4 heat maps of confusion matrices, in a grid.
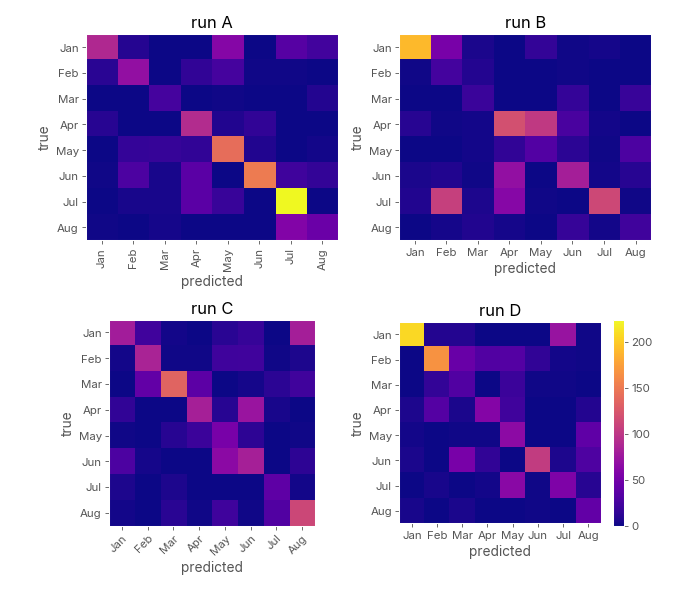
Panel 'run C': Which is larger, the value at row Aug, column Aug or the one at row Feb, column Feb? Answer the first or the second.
the first
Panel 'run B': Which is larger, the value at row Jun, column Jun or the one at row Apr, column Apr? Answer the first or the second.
the second
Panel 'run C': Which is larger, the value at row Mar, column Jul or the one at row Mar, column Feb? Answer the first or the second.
the second
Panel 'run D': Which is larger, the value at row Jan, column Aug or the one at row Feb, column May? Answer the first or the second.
the second
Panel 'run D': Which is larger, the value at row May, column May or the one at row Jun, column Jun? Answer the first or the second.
the second
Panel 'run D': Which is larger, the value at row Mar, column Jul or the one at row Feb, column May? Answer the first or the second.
the second
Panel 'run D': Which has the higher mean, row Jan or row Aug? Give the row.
Jan
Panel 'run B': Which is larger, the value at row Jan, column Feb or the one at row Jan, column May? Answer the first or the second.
the first
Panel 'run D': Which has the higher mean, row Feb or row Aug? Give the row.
Feb
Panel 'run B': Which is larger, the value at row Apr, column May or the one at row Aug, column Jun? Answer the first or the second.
the first
